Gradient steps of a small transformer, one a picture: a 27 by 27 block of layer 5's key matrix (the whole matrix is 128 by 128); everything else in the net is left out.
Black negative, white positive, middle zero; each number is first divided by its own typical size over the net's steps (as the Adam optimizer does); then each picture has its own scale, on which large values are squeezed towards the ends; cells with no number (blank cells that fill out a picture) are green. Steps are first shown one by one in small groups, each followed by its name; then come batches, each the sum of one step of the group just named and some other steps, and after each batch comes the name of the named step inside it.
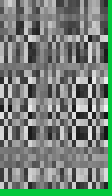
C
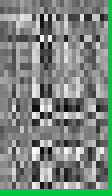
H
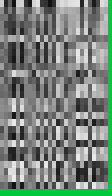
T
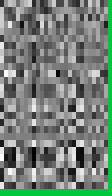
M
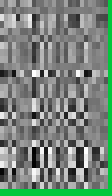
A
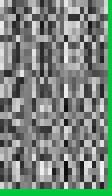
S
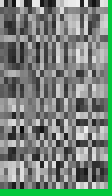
T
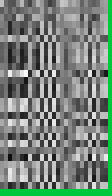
T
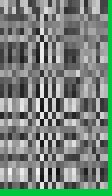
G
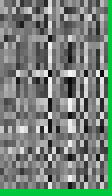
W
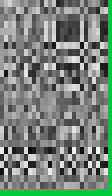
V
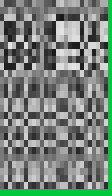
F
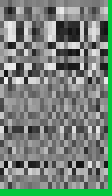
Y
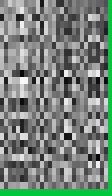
V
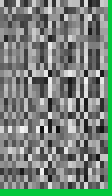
W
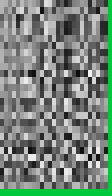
V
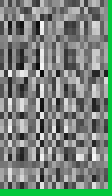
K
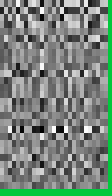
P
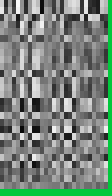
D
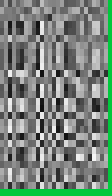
K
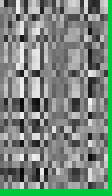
D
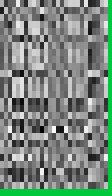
P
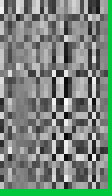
D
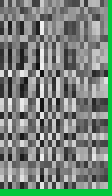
K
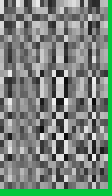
P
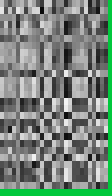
D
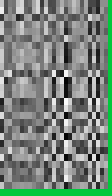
P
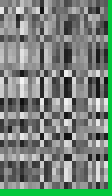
D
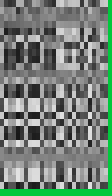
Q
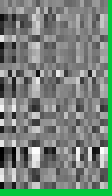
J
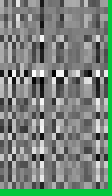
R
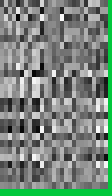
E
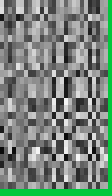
J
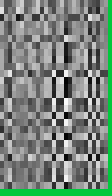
Q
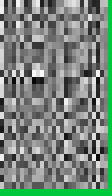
R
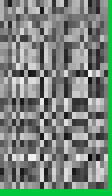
Q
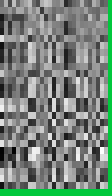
J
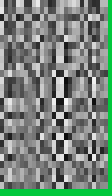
Q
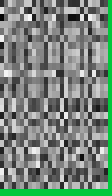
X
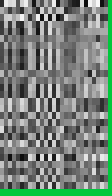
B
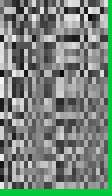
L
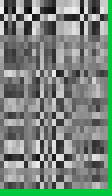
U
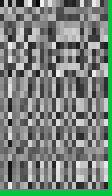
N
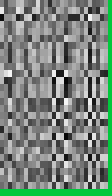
X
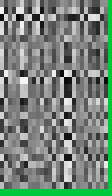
U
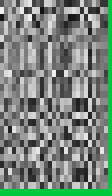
X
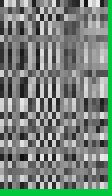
B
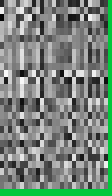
X
